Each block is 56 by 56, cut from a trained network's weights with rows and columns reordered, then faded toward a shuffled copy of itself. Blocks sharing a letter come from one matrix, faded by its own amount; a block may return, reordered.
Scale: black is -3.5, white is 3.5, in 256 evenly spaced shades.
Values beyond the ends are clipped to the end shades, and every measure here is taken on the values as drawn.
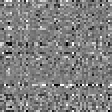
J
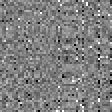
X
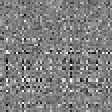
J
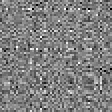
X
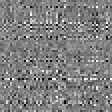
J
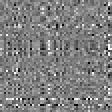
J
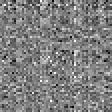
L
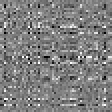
J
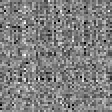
L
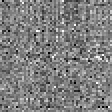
L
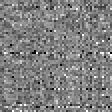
L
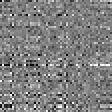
J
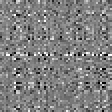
J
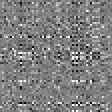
J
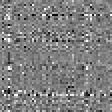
J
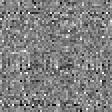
L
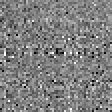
L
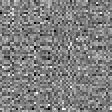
X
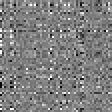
J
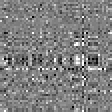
J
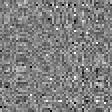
X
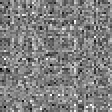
L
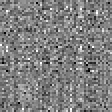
L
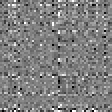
J
